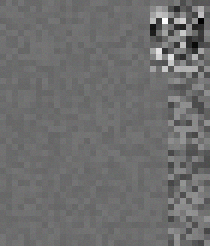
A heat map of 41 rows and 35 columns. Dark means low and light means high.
Seam: vertical, 80% of the way across, the left part calmer. Grain: fine. Odd patch: rougher, in the top right. Stripes: none. Roughest part: top right. Mirror symmetry: none.
